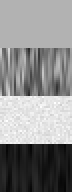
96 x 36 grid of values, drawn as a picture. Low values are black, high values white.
It is made of 4 by 1 panels. Panel 1,1: high, flat. Panel 2,1: middling, streaked downward, strong in contrast. Panel 3,1: very high, fine-grained, faint in contrast. Panel 4,1: very low, streaked downward, faint in contrast.
